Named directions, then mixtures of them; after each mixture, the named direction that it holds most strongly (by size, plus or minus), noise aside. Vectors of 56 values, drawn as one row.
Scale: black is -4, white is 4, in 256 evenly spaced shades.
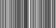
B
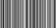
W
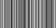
W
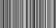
W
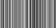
W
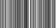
B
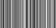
W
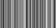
W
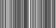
B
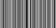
W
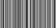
W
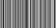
W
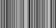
B
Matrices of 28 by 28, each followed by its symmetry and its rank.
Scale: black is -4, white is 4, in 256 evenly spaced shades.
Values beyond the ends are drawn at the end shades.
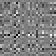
neither, rank three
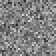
neither, full rank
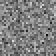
neither, full rank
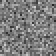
neither, full rank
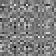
neither, rank three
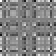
symmetric, rank two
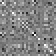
symmetric, rank five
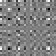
symmetric, rank two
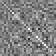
symmetric, rank five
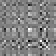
symmetric, rank three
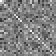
symmetric, rank five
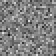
neither, full rank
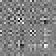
symmetric, rank three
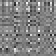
neither, rank three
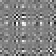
symmetric, rank three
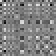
symmetric, rank three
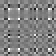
symmetric, rank two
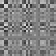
symmetric, rank two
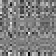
neither, rank three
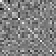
symmetric, rank five
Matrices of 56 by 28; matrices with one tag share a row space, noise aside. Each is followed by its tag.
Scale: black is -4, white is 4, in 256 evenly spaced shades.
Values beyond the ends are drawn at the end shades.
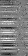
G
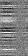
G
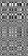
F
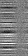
G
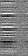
G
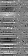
G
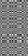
F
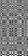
F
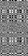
F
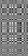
F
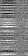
G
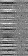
G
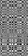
F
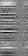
G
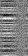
G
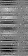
G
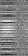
G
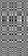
F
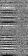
G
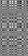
F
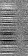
G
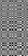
F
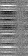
G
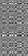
F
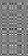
F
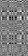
F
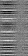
G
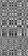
F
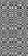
F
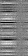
G
